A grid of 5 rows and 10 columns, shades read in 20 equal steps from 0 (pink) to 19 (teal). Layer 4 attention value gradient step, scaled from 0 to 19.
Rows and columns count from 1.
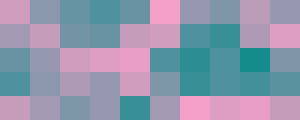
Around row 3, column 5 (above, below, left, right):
4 3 2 14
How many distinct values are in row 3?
9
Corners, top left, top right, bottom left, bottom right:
3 8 4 4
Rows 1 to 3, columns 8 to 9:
10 5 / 16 6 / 14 19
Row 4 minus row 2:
7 5 -5 -4 -1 7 2 -2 9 11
